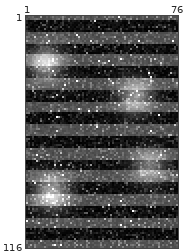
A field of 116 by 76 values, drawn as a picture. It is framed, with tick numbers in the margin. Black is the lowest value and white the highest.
There are four bumps. Overall the values sit about 30% of the way up the scale. Stripes running across repeat 10 times from top to bottom. There is no overall slope.
